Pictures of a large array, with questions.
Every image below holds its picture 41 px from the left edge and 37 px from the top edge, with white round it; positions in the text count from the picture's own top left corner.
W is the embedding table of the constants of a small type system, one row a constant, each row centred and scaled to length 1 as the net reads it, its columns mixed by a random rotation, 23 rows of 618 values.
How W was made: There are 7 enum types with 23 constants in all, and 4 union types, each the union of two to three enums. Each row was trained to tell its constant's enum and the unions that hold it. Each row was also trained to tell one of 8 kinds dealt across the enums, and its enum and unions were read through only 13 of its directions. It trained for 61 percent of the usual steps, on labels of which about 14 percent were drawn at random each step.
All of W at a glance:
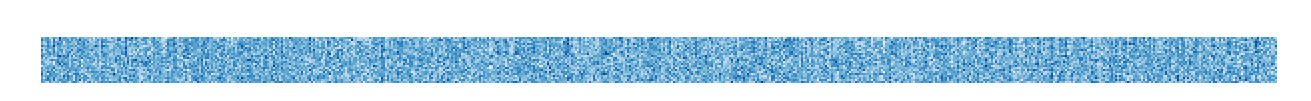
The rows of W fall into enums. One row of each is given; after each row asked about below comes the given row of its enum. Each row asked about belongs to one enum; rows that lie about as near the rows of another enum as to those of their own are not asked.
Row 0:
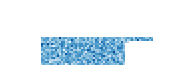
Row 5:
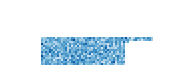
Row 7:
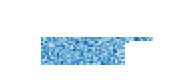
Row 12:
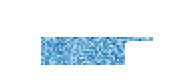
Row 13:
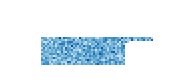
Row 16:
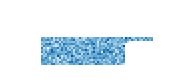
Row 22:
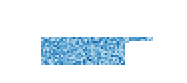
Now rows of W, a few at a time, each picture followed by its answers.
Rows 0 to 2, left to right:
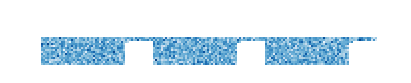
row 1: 0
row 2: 7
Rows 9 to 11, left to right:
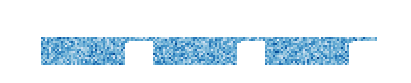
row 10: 13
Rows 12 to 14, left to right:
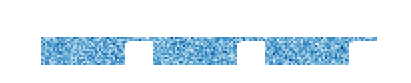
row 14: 0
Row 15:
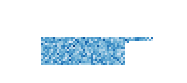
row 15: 7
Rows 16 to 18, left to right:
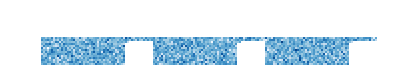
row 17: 7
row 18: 22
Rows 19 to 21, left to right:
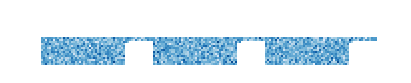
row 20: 5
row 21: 0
